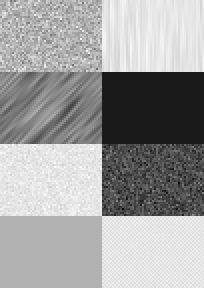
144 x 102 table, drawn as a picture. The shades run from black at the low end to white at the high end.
The table splits into 4 rows of 2 panels. Panel 1,1: high, fine-grained. Panel 1,2: very high, streaked downward, faint in contrast. Panel 2,1: middling, slanting up to the right. Panel 2,2: very low, flat. Panel 3,1: very high, fine-grained, faint in contrast. Panel 3,2: low, fine-grained. Panel 4,1: high, flat. Panel 4,2: very high, checkered, faint in contrast.
